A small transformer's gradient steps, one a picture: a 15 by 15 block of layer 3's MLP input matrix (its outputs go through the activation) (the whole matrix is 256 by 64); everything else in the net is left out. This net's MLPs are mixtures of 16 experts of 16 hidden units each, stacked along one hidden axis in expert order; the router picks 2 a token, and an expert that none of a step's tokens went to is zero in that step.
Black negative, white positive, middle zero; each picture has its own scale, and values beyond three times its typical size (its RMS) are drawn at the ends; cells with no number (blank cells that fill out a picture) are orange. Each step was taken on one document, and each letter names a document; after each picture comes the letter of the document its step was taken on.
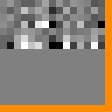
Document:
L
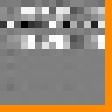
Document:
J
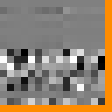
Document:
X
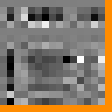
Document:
J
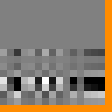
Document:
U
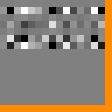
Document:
L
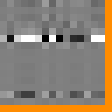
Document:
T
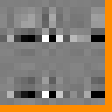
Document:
T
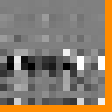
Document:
X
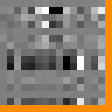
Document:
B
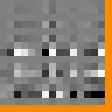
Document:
T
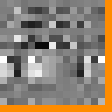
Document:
B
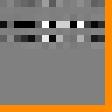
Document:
T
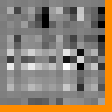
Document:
B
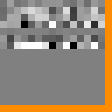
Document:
L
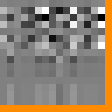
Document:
B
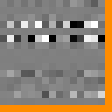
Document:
T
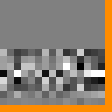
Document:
U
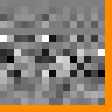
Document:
X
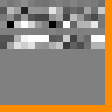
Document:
L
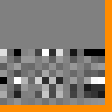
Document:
U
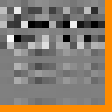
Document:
L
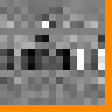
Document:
B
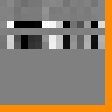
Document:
J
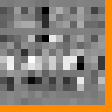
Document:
B
